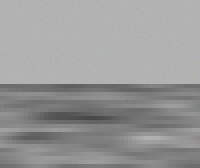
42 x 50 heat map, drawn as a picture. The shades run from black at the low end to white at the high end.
The table splits into 2 rows of 1 panel. Panel 1,1: high, flat. Panel 2,1: middling, streaked across.
